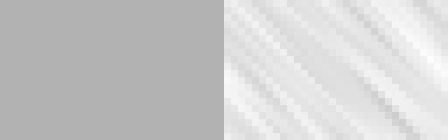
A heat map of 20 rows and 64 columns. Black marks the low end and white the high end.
It is made of 1 by 2 panels. Panel 1,1: high, flat. Panel 1,2: very high, slanting down to the right, faint in contrast.
